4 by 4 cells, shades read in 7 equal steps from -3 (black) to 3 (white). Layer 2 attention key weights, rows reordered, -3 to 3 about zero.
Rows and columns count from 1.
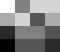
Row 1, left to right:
3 0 2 2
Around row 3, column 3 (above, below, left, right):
-1 -1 0 -1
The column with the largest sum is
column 2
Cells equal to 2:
3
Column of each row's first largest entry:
1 2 2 2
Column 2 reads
0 2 0 -1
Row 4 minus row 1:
-6 -1 -3 -4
